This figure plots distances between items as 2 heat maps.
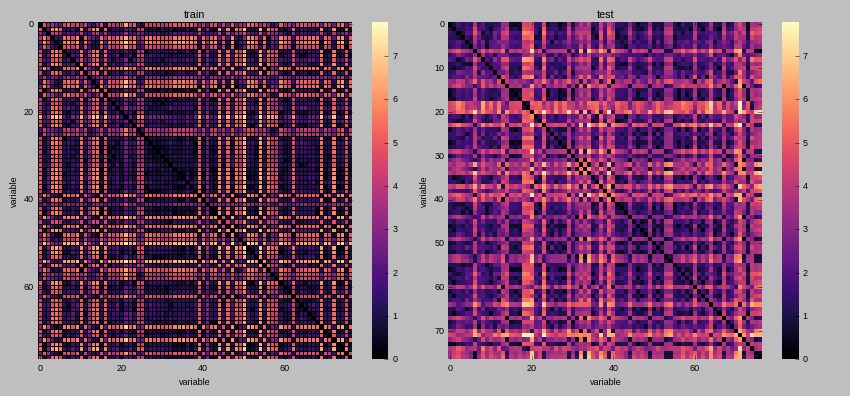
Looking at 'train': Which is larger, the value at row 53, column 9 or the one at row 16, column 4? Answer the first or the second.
the second
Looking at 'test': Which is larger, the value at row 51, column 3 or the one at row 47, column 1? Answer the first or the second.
the first
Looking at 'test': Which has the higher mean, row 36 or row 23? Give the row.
23
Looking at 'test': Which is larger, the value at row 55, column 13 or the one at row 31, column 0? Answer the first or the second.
the first
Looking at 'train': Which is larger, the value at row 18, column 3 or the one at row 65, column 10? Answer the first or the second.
the second
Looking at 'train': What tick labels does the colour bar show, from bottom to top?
0, 1, 2, 3, 4, 5, 6, 7
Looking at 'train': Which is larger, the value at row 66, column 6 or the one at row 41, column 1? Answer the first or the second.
the second
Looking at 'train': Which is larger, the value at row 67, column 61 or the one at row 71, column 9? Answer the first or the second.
the second
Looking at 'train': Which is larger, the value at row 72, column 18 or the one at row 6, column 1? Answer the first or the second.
the first
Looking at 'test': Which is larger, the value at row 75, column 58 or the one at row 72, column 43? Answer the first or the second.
the first
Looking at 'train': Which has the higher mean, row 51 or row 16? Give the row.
16
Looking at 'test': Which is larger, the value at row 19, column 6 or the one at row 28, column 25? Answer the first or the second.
the first
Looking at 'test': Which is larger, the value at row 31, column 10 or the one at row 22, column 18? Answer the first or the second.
the second
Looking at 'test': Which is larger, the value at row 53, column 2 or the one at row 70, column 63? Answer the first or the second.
the second
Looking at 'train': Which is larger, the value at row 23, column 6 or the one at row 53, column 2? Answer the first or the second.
the second
